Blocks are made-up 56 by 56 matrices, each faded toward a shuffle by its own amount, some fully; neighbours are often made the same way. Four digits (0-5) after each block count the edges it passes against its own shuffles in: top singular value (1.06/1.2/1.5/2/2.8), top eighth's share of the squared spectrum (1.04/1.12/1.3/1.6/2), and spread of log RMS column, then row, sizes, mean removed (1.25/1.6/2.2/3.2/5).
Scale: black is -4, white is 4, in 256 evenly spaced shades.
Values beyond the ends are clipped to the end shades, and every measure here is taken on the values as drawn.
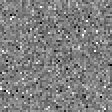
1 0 0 0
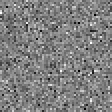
2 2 1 0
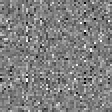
3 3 2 1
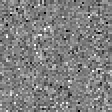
2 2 1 0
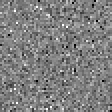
2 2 1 0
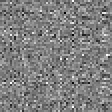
3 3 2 2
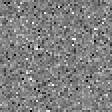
0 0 0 0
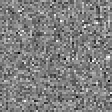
2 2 1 0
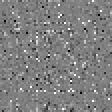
1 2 1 1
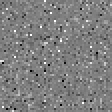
1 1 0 0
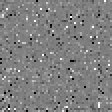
1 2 1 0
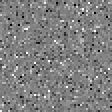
0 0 0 0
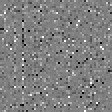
3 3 1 1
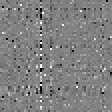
4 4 2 1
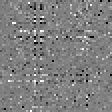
4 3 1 2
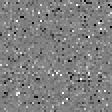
2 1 0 0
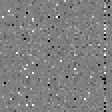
3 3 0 0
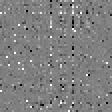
4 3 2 1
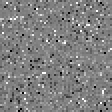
0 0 0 0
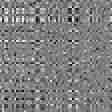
5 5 3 3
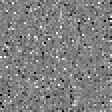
1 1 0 0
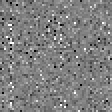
2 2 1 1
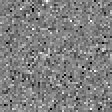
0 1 1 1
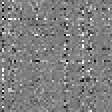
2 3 3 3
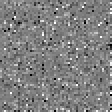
2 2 2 1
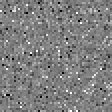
1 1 0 0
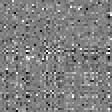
4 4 2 2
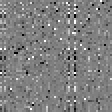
4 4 2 1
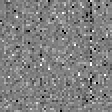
3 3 1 0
